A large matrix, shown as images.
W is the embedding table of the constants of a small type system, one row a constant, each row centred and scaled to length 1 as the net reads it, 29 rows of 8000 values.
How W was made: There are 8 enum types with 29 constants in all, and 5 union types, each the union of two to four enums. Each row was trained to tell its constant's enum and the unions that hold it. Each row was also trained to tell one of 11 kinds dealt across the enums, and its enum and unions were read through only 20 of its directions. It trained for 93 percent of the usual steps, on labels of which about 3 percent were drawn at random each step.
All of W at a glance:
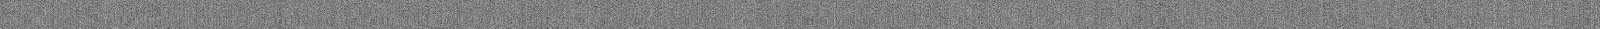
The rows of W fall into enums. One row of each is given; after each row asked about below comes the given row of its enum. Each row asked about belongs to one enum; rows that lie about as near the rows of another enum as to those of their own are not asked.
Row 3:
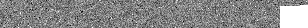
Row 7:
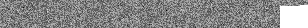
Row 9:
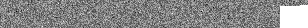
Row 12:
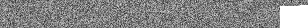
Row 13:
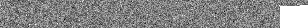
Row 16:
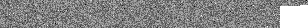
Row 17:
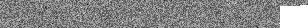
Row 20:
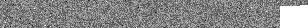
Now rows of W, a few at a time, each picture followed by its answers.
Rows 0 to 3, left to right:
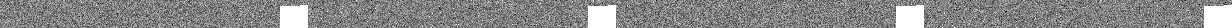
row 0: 17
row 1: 13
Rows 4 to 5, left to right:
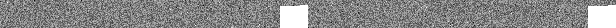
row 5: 20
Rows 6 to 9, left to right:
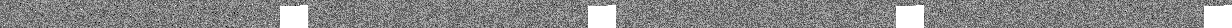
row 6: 16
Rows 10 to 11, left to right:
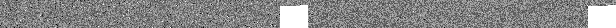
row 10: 16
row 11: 7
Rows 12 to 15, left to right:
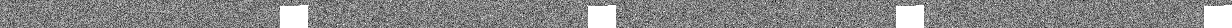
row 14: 16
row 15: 9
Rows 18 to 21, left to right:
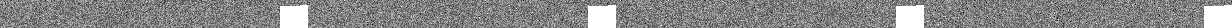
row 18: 3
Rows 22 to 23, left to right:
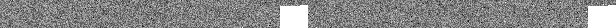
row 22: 20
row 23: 20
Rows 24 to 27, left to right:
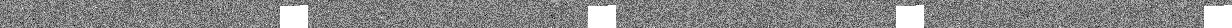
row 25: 12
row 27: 7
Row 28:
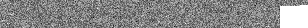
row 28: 7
